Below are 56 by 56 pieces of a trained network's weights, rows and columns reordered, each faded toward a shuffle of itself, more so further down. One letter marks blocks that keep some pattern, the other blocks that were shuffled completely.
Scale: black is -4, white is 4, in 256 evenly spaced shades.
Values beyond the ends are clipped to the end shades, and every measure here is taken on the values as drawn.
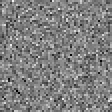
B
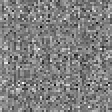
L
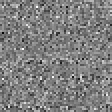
L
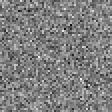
B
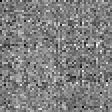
L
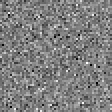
B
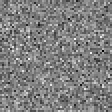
B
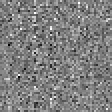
L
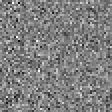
L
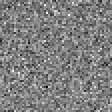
B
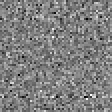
L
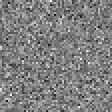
B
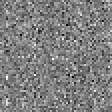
L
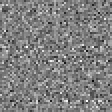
L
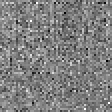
L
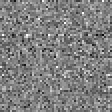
L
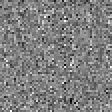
L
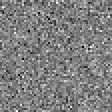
B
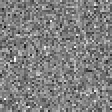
B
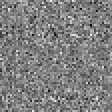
L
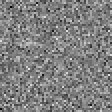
B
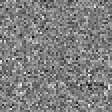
L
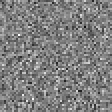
L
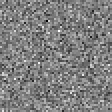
B
